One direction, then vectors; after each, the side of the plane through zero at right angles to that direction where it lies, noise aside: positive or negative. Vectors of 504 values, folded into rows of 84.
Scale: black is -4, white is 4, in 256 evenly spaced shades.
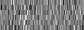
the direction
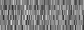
positive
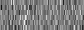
positive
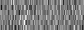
positive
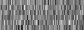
positive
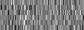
positive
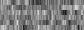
negative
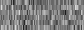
negative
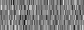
negative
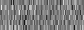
negative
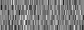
positive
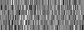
positive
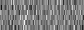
positive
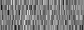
positive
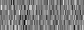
negative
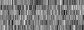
positive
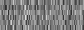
positive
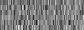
negative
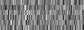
positive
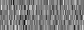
negative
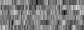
positive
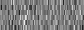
positive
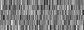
negative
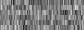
negative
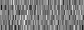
positive
